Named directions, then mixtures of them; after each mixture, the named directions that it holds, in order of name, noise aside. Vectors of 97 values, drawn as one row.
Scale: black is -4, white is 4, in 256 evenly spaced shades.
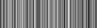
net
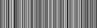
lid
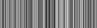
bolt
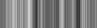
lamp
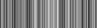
lamp, net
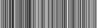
lamp, lid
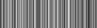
net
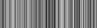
bolt, lamp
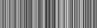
bolt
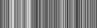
lamp, lid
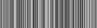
bolt, lid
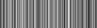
net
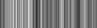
lamp, net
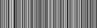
lid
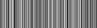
lid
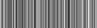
net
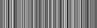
lid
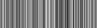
bolt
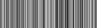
bolt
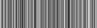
net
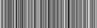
net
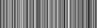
net
